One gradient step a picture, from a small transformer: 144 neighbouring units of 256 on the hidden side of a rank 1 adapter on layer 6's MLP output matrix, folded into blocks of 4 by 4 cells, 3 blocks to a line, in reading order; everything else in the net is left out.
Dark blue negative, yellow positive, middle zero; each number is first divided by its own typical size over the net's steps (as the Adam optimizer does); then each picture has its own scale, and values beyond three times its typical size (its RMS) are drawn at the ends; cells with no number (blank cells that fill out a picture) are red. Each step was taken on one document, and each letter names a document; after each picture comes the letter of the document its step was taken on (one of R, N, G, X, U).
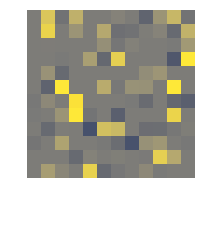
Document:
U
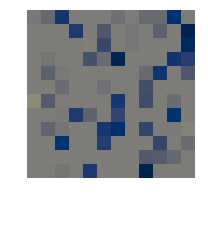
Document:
U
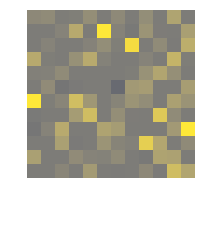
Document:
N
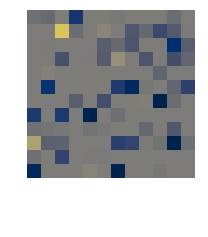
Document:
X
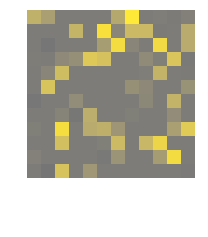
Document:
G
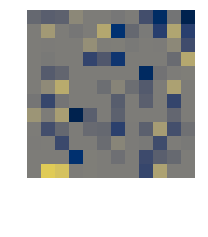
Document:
U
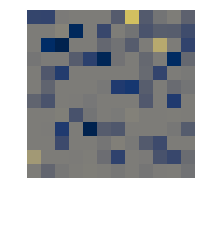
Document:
G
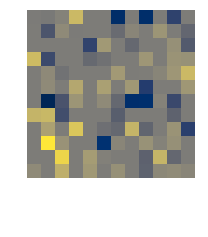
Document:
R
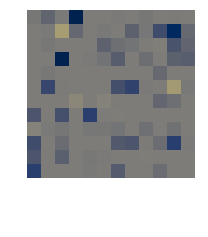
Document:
X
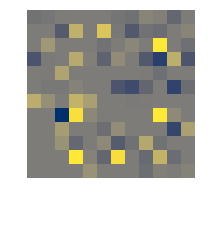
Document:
N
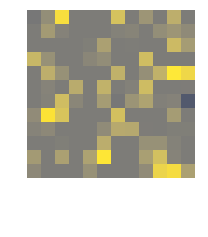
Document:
R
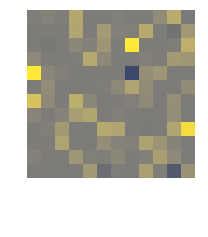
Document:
N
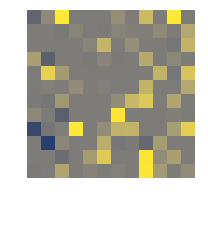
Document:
R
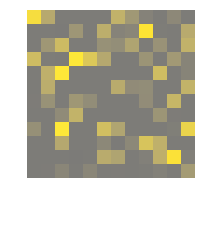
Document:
G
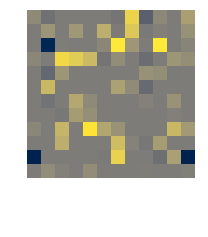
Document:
G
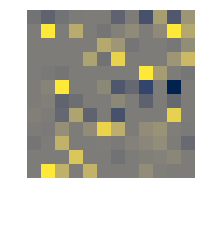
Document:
U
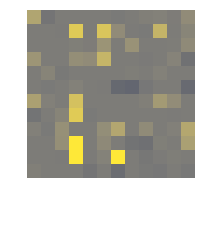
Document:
N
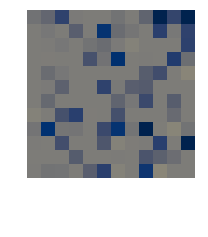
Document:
U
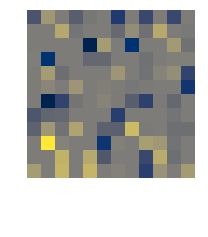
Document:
R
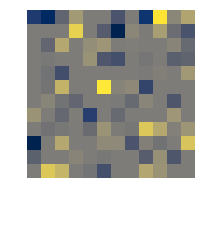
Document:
U
